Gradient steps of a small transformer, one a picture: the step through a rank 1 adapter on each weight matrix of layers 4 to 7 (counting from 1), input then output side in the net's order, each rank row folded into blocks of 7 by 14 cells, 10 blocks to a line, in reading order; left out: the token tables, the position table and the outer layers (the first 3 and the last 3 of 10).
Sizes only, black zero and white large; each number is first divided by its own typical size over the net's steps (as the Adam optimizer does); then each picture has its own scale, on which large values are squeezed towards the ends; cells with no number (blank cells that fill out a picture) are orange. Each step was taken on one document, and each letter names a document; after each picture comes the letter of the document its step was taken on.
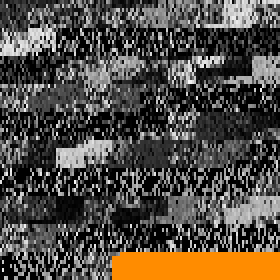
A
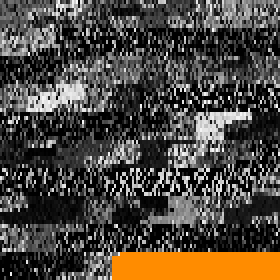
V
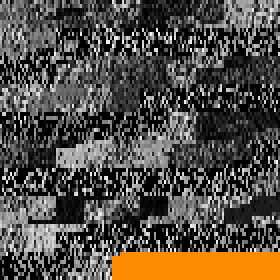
A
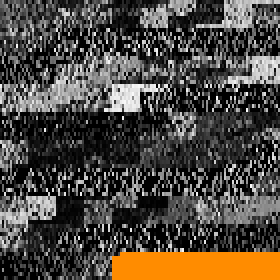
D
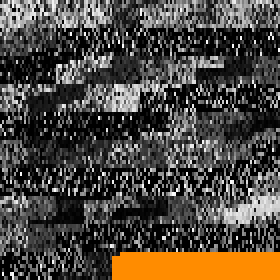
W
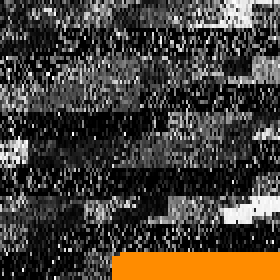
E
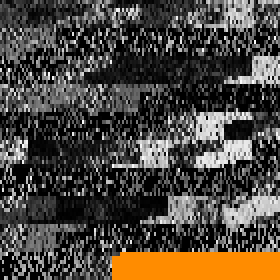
E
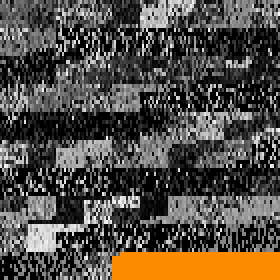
D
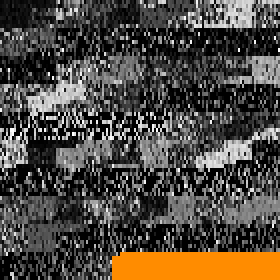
E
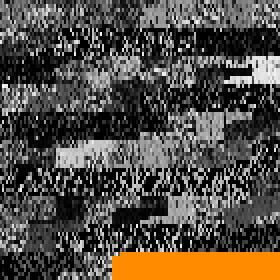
A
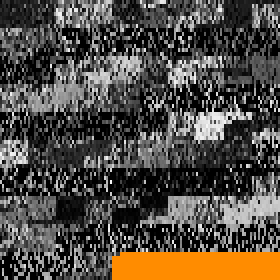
D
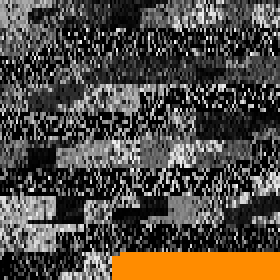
V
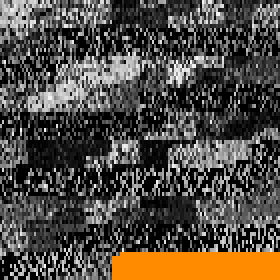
A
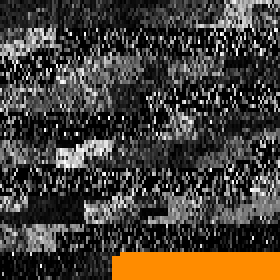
W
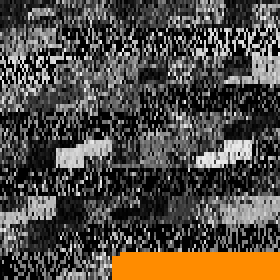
A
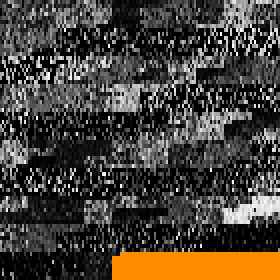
W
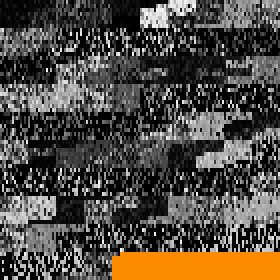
D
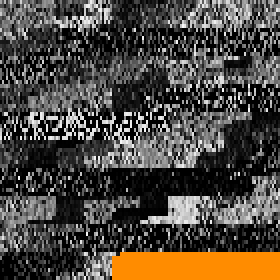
V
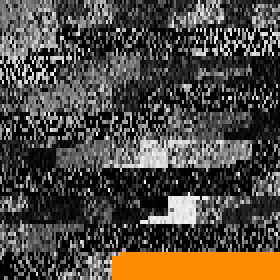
V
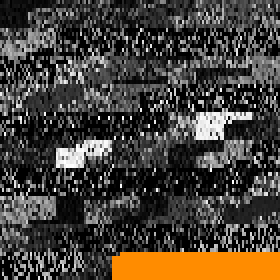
W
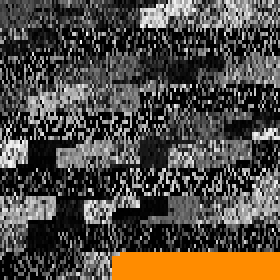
V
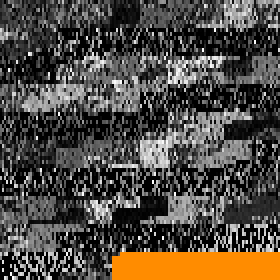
E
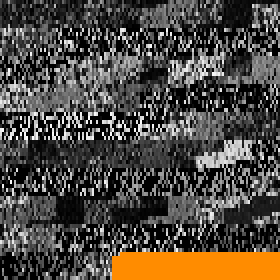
D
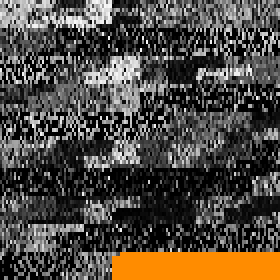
V
